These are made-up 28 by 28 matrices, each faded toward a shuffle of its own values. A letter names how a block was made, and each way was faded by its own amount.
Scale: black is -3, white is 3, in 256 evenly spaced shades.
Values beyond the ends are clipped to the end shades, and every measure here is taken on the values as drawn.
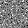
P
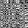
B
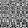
B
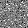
P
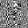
B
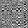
B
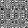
B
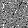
P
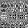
B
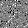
P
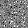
P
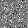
P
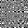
B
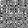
B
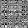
B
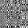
B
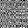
B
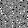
P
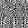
B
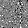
P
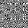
B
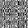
B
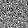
P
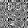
B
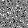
P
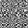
B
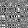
B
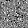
P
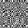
B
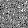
P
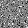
P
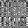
B
